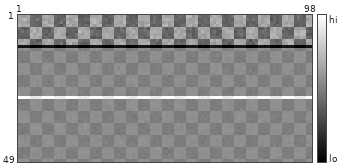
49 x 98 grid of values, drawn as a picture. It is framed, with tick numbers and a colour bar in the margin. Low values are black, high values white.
There is no overall slope. The bottom part is calmer, past a seam about 20% of the way down. Overall the values sit about 50% of the way up the scale. Rows 11 and 28 differ from the rows beside them.
